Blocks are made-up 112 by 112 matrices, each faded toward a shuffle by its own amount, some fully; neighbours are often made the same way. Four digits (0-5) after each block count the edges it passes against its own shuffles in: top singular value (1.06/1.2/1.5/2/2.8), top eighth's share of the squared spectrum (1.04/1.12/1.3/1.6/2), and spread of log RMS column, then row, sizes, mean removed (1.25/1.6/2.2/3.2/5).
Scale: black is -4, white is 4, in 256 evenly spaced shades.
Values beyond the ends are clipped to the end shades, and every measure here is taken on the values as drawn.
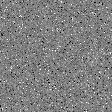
0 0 0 0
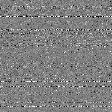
4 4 0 4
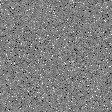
0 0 0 0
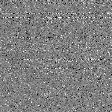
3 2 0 3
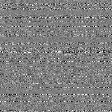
3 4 0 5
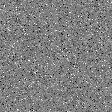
0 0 0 0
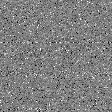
1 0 0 1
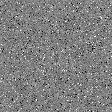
0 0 0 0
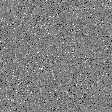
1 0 0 0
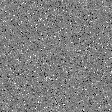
1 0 0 0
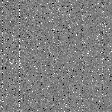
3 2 2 0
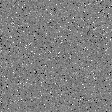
1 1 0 0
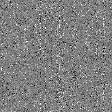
2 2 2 0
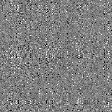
4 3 3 2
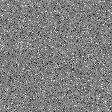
0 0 0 0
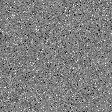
1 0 0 0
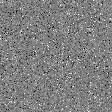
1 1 0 0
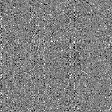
4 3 3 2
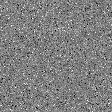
1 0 0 0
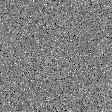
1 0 0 0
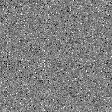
3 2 1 0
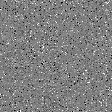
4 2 1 0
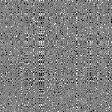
5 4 3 3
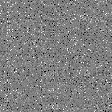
4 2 1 1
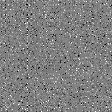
4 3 1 1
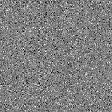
4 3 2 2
